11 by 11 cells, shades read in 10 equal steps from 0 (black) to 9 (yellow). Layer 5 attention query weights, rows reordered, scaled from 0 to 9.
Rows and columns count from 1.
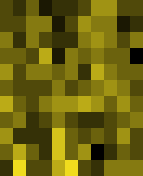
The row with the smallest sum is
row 1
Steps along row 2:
same up same down up up down same down up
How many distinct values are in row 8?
4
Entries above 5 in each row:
2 1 1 1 2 1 6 0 3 3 3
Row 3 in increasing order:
2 2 2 3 3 5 5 5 5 5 6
